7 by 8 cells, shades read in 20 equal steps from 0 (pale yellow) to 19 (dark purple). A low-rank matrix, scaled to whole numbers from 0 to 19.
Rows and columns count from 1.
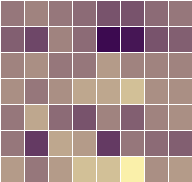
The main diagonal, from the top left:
10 14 10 6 9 10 8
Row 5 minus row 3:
1 -2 1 3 2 3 0 -1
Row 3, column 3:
10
